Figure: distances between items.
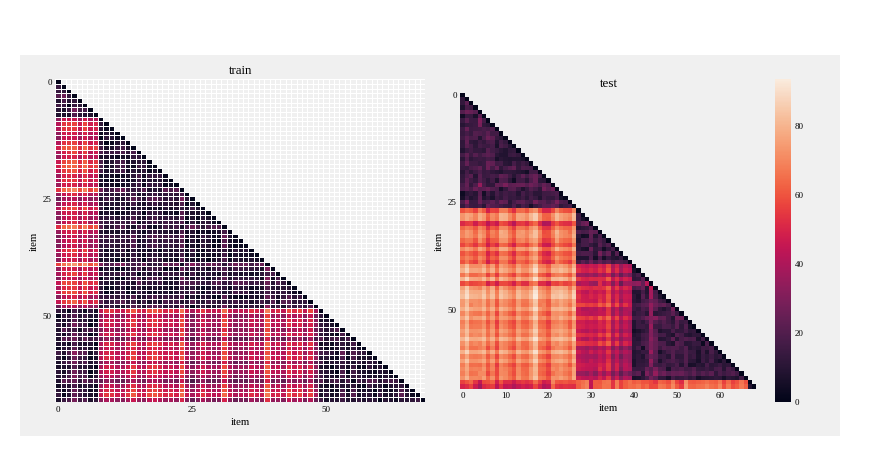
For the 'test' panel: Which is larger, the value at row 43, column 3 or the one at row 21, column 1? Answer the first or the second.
the first
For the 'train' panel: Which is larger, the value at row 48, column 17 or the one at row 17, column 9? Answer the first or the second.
the first
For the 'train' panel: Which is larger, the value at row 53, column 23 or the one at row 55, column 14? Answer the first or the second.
the first
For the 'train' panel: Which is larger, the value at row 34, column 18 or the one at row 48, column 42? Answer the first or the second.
the first
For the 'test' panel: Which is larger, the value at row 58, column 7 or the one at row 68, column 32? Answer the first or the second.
the first
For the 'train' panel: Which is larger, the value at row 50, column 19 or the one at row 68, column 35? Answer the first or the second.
the first
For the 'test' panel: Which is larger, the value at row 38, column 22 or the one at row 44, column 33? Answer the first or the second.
the first
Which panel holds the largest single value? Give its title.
test
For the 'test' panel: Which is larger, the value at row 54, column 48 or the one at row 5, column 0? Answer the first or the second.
the first
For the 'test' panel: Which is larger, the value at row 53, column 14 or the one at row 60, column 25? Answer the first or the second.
the second
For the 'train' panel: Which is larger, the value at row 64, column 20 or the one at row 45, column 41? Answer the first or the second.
the first
